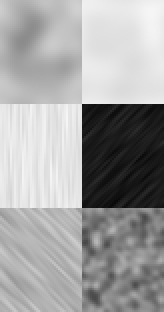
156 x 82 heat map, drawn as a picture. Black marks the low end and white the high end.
The table splits into 3 rows of 2 panels. Panel 1,1: high, smooth. Panel 1,2: very high, smooth, faint in contrast. Panel 2,1: very high, streaked downward, faint in contrast. Panel 2,2: very low, slanting up to the right, faint in contrast. Panel 3,1: high, slanting down to the right, faint in contrast. Panel 3,2: middling, blotchy.
